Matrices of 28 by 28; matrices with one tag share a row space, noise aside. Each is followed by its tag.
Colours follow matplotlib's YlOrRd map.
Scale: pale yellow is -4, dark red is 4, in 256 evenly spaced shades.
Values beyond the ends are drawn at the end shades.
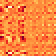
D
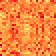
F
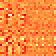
D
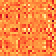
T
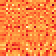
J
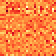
J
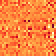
T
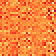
T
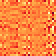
T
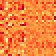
D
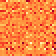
J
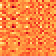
F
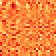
F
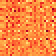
J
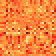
J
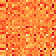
J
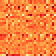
J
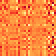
T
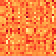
J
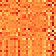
T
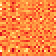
F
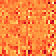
T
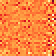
T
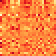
F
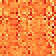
T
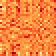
F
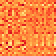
D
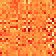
T
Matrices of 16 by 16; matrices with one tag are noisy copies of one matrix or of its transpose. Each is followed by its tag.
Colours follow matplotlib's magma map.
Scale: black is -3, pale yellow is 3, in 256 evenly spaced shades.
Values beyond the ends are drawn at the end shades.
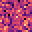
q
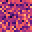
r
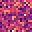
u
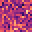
r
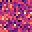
u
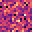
u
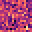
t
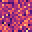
q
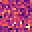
t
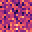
r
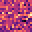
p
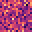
u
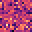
q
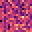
r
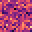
q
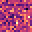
r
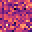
q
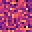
t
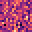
p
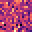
p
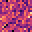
u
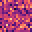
q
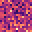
r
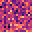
r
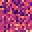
r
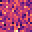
p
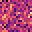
u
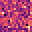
t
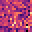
t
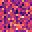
r
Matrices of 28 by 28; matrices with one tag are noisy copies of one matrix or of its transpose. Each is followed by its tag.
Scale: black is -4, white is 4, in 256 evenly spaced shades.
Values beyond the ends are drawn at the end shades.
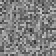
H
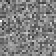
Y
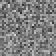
Y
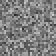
H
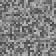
H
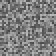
Y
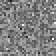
H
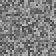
H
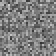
Y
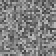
H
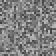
H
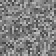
H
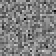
Y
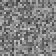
Y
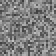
H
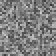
H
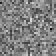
H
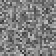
H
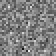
Y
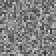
H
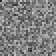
Y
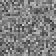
H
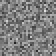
Y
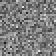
Y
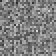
Y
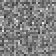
Y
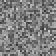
H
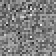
Y
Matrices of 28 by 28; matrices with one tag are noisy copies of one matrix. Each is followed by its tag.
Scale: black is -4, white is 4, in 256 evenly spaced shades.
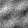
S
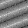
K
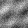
S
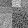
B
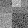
B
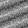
K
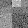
B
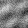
S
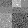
B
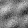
S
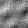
S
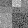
B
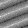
K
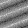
K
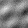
S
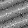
K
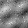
S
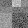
B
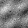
S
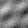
S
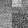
B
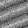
K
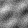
S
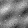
S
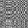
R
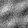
S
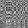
R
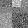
B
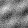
S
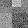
B
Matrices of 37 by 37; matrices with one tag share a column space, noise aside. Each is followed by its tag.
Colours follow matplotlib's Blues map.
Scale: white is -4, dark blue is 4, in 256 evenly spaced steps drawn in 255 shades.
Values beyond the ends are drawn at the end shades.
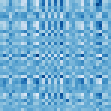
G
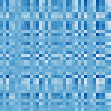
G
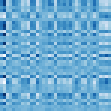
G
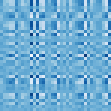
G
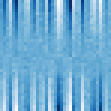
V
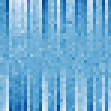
V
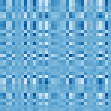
G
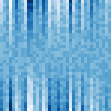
V
